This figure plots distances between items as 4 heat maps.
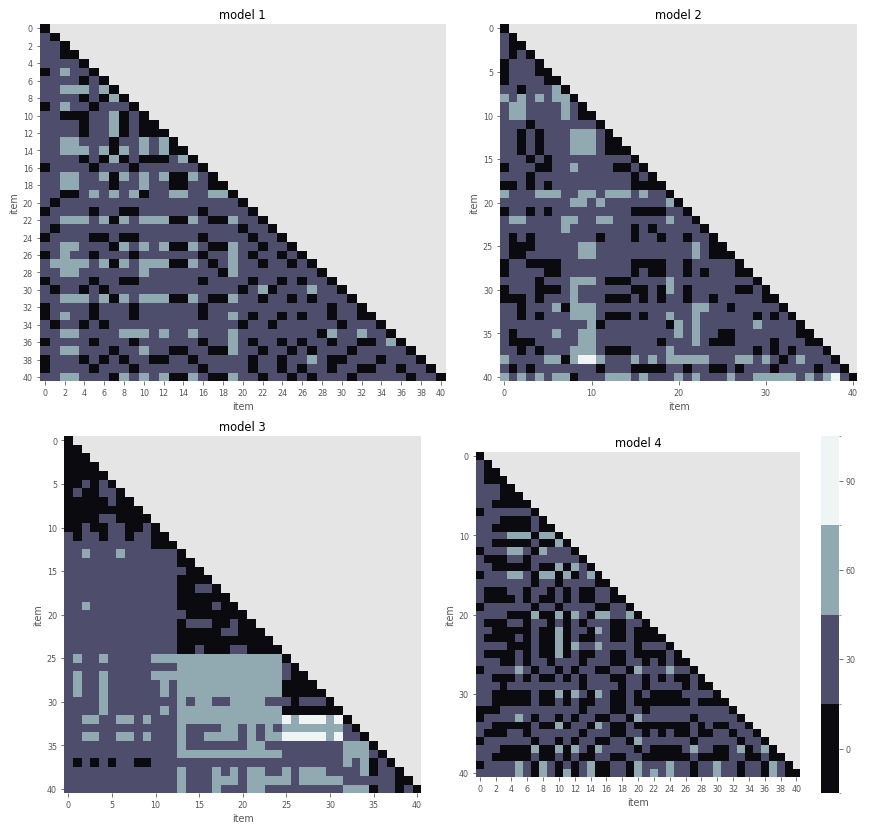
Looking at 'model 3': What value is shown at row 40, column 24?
30
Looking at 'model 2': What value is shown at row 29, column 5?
30
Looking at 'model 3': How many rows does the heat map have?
41
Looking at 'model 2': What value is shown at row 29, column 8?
60
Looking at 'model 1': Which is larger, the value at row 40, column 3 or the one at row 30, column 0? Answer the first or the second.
the first
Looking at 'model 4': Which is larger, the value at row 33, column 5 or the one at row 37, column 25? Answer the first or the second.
the first
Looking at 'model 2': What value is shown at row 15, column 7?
30
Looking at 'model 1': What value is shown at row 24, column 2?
30
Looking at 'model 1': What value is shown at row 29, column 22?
30
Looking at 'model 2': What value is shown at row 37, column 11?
30
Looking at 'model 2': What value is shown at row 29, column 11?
30
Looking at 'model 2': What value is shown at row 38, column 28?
60
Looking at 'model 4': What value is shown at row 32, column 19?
30
